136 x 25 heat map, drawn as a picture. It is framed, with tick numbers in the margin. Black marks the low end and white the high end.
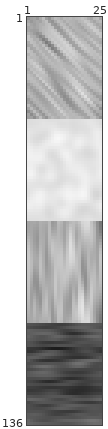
The table splits into 4 rows of 1 panel. Panel 1,1: high, slanting down to the right. Panel 2,1: very high, blotchy, faint in contrast. Panel 3,1: high, streaked downward. Panel 4,1: low, streaked across.
